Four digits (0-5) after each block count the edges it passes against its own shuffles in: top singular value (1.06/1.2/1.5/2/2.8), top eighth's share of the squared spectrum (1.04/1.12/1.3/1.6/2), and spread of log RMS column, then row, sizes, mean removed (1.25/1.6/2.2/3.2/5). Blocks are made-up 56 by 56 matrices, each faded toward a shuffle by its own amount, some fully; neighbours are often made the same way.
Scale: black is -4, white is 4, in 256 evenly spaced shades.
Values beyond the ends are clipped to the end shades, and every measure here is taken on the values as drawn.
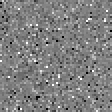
0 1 0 0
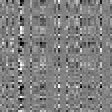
4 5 4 3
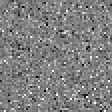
1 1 0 1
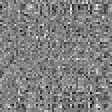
4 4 2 2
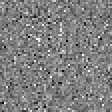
3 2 0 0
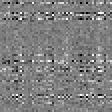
4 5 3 4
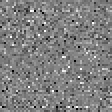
3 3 0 2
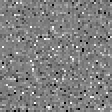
2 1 0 1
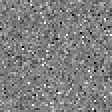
0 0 0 0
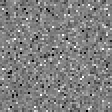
1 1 0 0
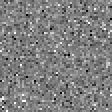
0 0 0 0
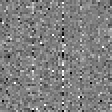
3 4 2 0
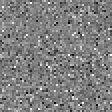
2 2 2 1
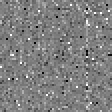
2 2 0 0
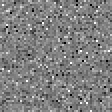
0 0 0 0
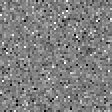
0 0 0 0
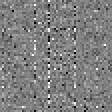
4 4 2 1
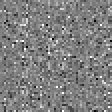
2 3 2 0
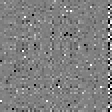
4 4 2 1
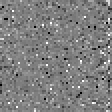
3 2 1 0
